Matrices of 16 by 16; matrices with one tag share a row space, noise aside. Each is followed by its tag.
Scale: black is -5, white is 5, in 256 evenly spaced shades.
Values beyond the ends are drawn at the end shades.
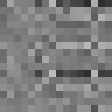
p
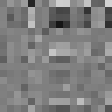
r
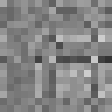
p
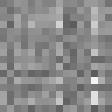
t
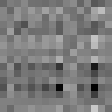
t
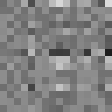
r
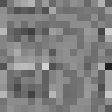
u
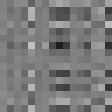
r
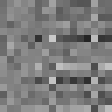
p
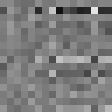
p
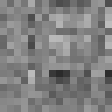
r
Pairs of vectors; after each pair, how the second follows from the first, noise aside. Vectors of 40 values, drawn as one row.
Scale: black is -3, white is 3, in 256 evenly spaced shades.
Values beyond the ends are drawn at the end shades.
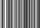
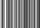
copied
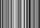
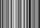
copied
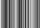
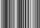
copied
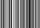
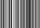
copied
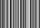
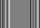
partly zeroed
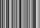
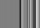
partly zeroed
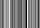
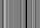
partly zeroed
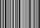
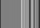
partly zeroed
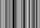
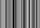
copied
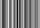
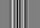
partly zeroed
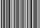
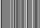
partly zeroed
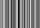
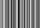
copied
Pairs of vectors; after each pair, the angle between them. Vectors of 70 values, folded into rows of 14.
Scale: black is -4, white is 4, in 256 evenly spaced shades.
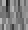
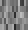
partly opposed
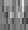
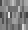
orthogonal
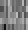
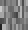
partly opposed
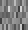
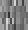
orthogonal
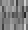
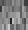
partly opposed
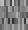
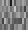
partly aligned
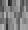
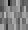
nearly parallel
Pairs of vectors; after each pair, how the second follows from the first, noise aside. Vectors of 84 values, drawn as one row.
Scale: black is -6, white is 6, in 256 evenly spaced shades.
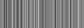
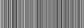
shuffled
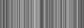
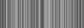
reversed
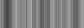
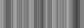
reversed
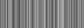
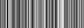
scaled up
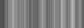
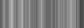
reversed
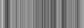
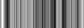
scaled up
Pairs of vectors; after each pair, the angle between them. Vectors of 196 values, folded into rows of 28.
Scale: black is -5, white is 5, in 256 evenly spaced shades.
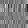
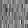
partly opposed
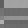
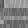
nearly parallel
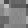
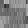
nearly opposite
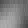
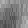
nearly opposite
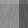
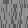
orthogonal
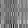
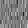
orthogonal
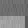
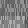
partly aligned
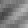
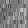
partly aligned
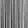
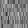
orthogonal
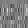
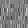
nearly parallel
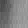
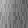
nearly opposite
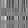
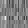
nearly parallel
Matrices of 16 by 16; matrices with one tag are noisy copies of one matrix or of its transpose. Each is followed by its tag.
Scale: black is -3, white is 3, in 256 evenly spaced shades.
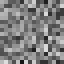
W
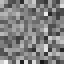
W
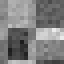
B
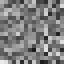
W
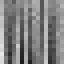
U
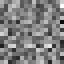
W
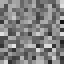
W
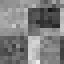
B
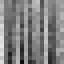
U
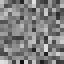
W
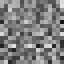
W
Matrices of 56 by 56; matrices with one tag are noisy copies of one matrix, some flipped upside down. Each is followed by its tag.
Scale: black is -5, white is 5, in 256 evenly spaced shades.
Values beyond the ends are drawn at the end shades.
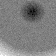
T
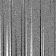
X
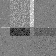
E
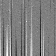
X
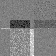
E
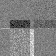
E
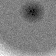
T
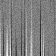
X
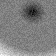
T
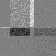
E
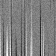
X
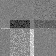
E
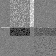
E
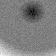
T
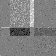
E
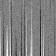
X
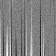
X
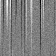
X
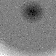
T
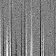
X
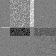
E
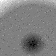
T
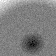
T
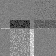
E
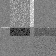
E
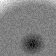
T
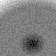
T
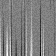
X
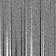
X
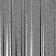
X
